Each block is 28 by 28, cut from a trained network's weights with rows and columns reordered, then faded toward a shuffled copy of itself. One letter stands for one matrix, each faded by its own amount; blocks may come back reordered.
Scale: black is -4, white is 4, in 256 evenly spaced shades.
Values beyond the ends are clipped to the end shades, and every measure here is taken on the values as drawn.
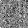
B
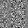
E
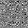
E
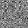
E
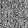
B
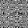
E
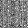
B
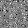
B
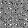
B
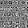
E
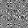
E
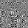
E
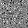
B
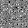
B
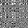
E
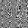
E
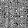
B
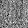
B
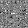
B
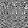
E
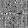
B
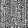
B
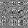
E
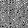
B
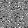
B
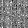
B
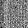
B
